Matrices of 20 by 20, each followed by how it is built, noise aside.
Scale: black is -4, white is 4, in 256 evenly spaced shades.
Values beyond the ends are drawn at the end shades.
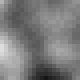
smooth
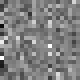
uneven columns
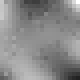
smooth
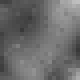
smooth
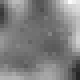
smooth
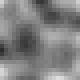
smooth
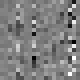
uneven columns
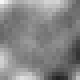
smooth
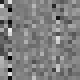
uneven columns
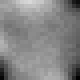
smooth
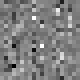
uneven columns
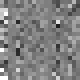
uneven columns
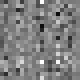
uneven columns
